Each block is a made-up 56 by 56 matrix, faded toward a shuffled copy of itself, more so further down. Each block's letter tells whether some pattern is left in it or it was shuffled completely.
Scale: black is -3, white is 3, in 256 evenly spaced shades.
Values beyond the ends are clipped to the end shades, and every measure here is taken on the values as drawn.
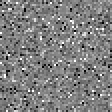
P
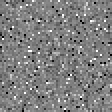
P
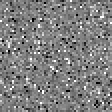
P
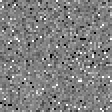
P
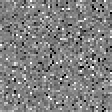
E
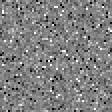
P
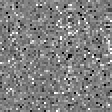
E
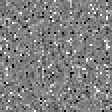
E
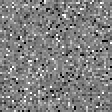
P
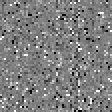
E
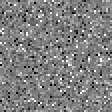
P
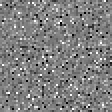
P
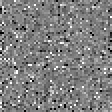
E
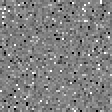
P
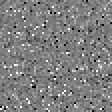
P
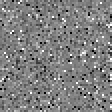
E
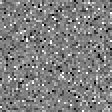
P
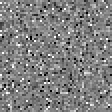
P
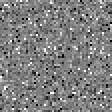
E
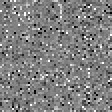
E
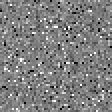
P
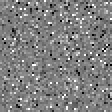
E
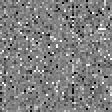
E
